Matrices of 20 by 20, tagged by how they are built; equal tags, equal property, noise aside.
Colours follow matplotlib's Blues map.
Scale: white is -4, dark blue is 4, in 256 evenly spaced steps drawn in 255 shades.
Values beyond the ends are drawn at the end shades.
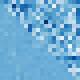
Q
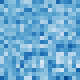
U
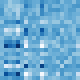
U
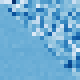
Q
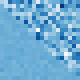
Q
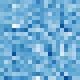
U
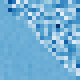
Q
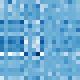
U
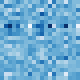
U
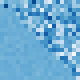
Q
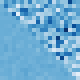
Q
